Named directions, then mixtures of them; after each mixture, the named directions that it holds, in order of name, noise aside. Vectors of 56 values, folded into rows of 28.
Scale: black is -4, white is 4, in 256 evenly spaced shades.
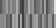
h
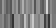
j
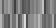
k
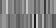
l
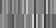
j, l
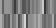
k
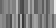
h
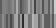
h, j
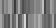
k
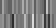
j, l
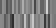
j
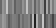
l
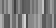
k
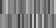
h, l
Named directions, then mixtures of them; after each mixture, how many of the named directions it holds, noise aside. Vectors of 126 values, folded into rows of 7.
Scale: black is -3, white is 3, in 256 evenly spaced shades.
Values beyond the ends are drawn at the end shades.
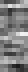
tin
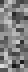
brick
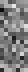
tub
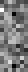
two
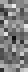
one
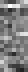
two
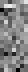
two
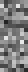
three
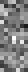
one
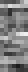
one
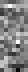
three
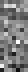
three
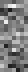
three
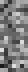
one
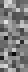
two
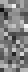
one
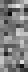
two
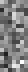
one
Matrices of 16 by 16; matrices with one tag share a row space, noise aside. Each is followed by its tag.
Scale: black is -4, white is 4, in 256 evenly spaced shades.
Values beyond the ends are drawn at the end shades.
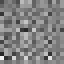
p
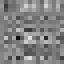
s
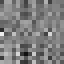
p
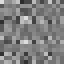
p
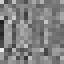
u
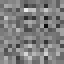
s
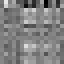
s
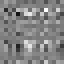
s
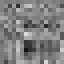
s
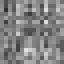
s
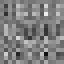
s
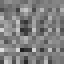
p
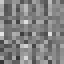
p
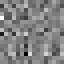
u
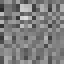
p
